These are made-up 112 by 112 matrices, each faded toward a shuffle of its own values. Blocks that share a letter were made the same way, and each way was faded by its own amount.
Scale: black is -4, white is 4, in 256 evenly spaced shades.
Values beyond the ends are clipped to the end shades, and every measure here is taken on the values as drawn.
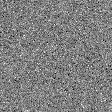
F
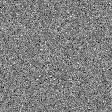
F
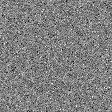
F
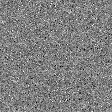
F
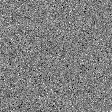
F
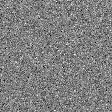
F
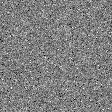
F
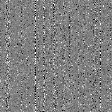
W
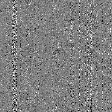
W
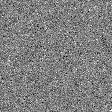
F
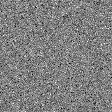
F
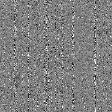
W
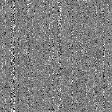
W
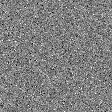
F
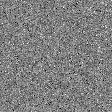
F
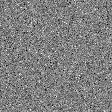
F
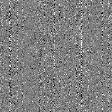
W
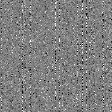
W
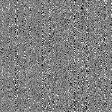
W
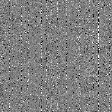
W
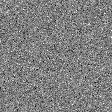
F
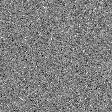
F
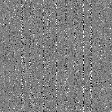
W
